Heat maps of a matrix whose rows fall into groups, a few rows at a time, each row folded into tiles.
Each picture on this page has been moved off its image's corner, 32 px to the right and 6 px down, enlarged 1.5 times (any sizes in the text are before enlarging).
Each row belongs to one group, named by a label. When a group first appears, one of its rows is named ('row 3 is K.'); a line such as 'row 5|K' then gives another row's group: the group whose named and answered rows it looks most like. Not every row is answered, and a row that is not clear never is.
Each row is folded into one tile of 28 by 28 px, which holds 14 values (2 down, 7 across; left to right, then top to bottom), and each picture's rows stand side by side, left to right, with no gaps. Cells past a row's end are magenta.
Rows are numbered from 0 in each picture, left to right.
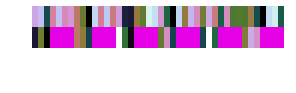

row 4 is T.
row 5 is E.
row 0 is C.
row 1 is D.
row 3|D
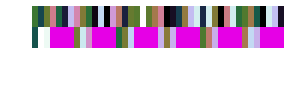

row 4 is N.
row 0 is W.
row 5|E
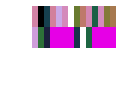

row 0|D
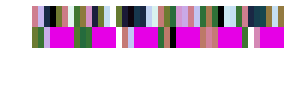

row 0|N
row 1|N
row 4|E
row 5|E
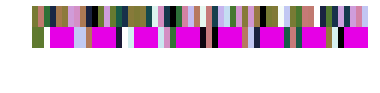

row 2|W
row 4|C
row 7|T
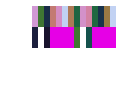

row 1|T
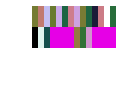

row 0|T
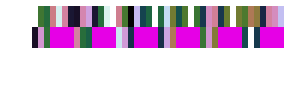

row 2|D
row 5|T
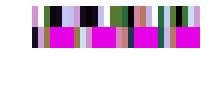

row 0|N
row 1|E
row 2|D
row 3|N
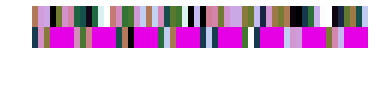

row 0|N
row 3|W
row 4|T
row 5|T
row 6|D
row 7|W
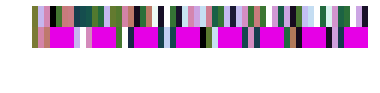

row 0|N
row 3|T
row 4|W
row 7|C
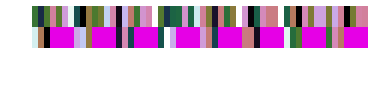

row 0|D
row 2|T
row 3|W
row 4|D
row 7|N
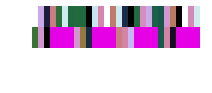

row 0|C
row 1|D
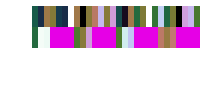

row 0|W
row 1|W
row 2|E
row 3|E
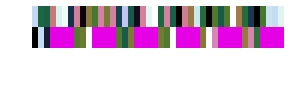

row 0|C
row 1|W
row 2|N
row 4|E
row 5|D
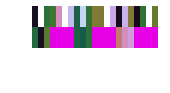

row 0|N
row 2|N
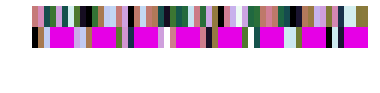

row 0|W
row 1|D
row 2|C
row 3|E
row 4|N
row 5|C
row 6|D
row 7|C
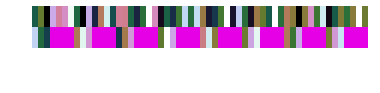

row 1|E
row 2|N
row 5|E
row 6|W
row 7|E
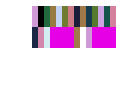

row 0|W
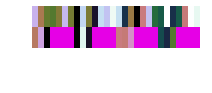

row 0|C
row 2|E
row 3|N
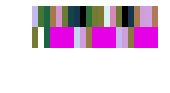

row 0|C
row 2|D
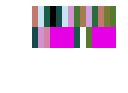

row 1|T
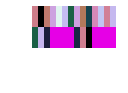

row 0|C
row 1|C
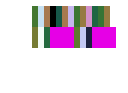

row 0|T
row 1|T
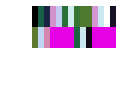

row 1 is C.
